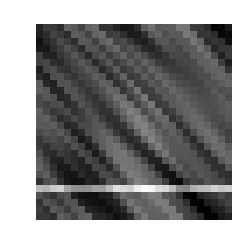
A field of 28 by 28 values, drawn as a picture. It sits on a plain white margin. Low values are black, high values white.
The values are skewed, with a long tail toward high values. Overall the values sit about 30% of the way up the scale. Row 24 stands out from the rest.
